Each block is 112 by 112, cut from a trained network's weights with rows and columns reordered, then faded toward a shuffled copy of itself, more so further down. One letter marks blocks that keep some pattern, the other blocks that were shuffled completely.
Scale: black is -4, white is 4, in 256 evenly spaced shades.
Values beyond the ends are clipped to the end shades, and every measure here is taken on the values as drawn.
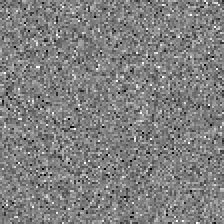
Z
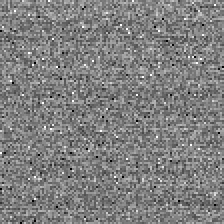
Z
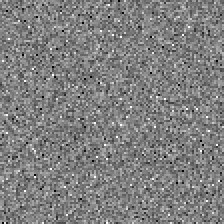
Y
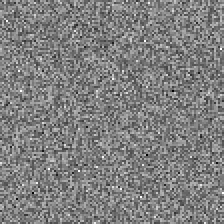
Y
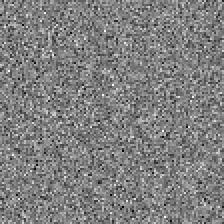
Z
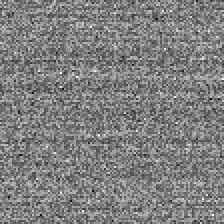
Z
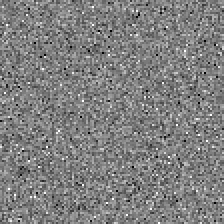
Y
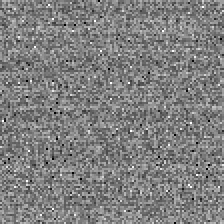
Z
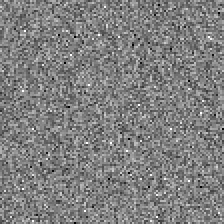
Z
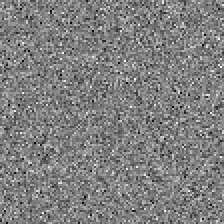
Y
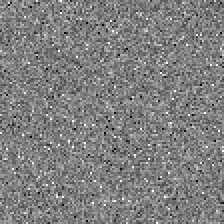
Y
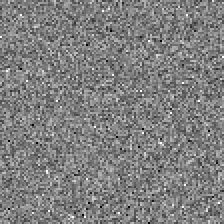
Y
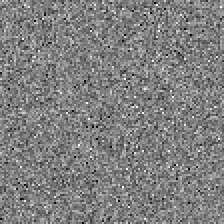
Y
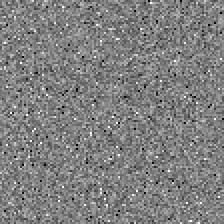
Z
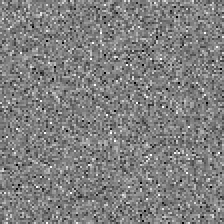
Y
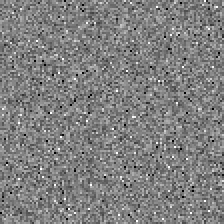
Y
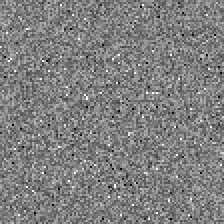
Y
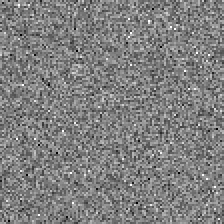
Y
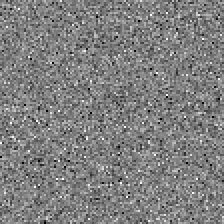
Z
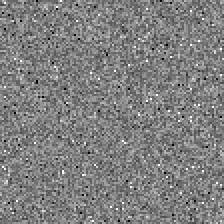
Y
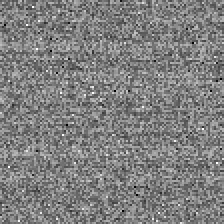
Z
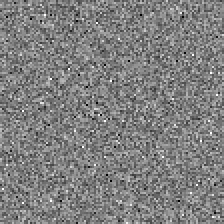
Y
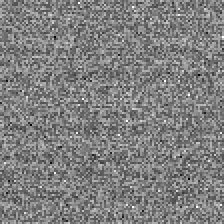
Z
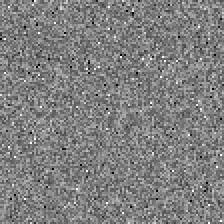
Y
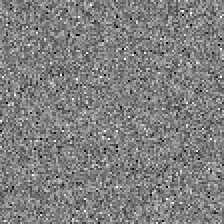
Y
